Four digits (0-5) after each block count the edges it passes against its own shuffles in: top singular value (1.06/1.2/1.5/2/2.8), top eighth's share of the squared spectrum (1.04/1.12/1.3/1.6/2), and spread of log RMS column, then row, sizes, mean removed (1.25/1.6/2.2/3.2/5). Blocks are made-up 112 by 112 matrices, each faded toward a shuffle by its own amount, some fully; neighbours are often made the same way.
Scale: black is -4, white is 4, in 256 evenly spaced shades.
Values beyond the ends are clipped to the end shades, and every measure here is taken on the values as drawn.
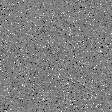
2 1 0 0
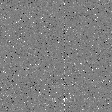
3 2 0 0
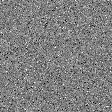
0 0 0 0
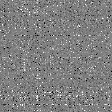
2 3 2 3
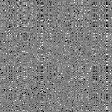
5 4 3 2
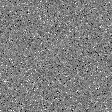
0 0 0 0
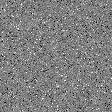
0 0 0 0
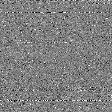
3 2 0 3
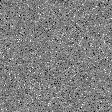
0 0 0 0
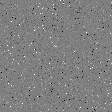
0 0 0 0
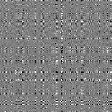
5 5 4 4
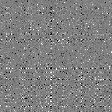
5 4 2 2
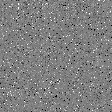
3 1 0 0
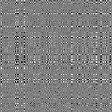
5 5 4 4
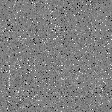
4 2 1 1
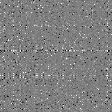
4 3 2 2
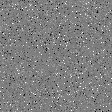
0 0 0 0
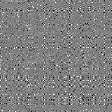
5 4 3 3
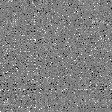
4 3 1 1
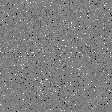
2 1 0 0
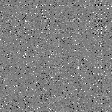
4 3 1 1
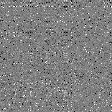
4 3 1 2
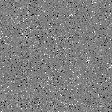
4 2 1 1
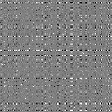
5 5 3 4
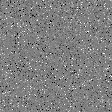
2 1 0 0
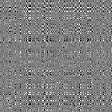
5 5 4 4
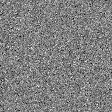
2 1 0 0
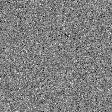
1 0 0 0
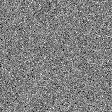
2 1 0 0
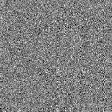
4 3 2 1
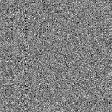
4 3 2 2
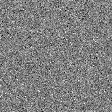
2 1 0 0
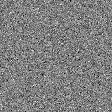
2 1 0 0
